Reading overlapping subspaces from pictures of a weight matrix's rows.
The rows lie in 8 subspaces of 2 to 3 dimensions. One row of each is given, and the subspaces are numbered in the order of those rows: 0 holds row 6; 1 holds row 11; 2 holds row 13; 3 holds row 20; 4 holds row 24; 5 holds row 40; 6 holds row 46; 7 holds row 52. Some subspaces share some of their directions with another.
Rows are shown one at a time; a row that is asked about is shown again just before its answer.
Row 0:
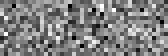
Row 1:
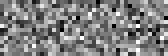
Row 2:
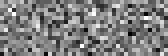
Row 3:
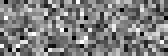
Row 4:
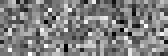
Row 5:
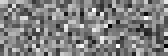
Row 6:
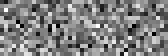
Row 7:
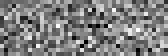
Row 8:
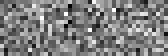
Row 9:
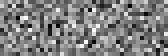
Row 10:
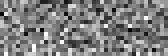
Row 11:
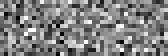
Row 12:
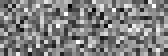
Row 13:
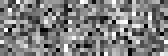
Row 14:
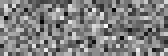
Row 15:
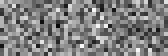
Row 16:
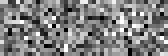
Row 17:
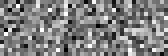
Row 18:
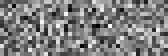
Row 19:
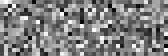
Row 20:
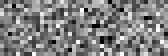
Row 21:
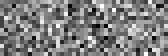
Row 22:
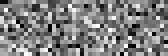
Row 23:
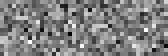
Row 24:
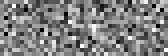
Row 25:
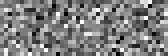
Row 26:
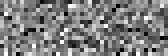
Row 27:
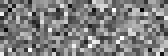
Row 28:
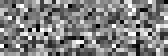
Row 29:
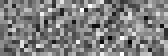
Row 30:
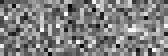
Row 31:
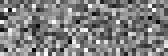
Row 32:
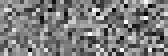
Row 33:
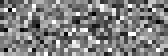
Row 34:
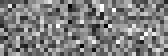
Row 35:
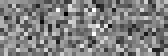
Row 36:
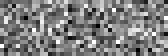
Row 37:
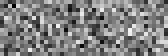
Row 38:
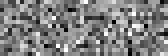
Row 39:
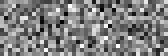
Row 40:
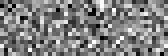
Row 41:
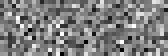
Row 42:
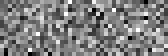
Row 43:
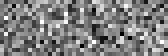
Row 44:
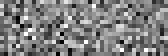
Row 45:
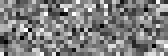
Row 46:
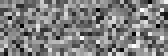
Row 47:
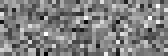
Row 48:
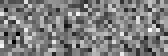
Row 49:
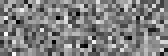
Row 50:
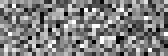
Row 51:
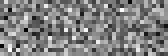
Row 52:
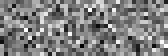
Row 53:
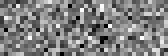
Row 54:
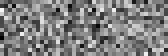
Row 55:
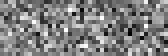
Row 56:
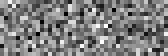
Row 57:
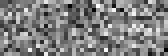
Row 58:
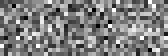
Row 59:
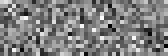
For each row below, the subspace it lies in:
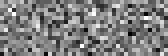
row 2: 5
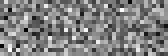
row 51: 5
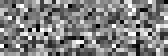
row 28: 6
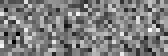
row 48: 4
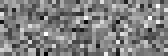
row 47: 5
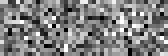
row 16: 2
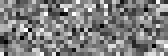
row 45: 7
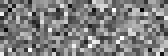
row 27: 5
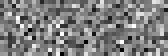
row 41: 1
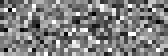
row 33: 5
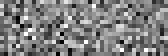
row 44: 1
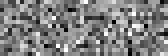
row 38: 2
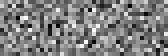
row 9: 1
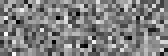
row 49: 4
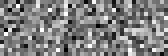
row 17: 2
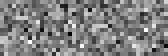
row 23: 7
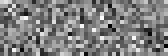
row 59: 0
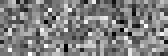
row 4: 2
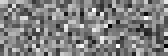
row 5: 0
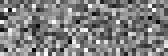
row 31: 5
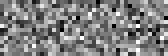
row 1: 6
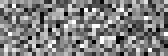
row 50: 3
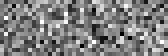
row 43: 4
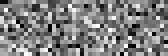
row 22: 0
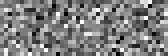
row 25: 6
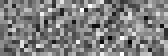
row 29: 3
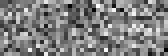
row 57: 7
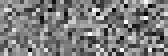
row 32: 6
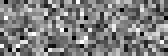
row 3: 5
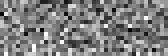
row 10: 1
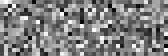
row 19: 0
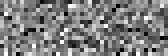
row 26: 1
